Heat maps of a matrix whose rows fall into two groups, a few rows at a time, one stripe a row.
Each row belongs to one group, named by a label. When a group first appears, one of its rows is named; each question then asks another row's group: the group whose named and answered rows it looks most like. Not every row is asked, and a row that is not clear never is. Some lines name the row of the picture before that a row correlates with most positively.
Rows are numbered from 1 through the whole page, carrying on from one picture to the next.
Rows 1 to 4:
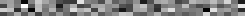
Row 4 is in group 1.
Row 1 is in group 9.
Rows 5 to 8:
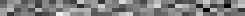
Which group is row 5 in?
1
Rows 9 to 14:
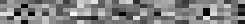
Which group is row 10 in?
9
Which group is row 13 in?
1
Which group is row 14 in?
9
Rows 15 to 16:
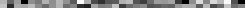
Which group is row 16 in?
1
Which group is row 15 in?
9
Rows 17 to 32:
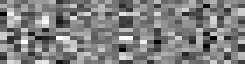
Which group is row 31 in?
1
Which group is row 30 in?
1
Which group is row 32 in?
9
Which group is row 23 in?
9
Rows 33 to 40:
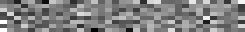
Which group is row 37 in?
1
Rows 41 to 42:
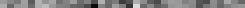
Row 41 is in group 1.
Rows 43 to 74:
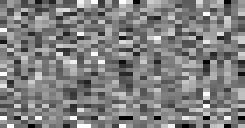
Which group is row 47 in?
9
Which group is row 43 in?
1
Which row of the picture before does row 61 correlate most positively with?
41
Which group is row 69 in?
1
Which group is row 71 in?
1
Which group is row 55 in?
9
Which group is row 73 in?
9
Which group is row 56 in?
1
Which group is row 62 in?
9
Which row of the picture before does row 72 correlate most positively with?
41
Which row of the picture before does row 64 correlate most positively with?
42
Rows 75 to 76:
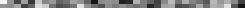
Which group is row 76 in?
9
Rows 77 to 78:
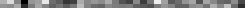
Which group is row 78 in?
9
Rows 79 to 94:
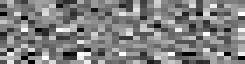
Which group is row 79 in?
9
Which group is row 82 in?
1
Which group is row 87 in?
1
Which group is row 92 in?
1
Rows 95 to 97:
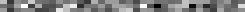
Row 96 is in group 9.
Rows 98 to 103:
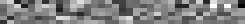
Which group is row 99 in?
9
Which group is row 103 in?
1
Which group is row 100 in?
9
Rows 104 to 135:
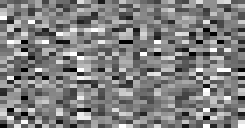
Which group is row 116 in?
9
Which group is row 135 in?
1
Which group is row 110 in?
9
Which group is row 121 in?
9
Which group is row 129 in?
9
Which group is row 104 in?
9
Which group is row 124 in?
1
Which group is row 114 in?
9
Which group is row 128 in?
9
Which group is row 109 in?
1
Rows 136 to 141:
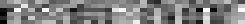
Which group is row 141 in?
1
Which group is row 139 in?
1
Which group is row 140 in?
1
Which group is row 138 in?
1
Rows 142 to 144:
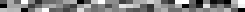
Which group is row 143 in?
1
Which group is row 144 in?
9
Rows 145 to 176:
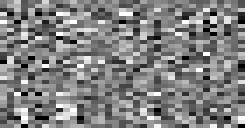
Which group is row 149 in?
9
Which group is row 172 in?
9
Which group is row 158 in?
1
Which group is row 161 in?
9
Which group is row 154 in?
9
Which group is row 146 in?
9
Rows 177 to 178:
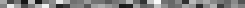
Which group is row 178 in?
9
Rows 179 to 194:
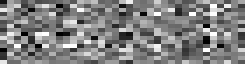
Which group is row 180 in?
9
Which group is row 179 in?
1
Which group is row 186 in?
1
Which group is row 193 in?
1
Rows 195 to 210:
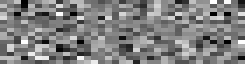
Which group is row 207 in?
9
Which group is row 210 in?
1
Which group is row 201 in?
9
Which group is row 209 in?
9
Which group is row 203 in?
1
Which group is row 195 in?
9
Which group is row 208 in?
1
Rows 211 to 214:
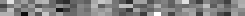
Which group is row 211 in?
9
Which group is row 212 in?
1
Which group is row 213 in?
9
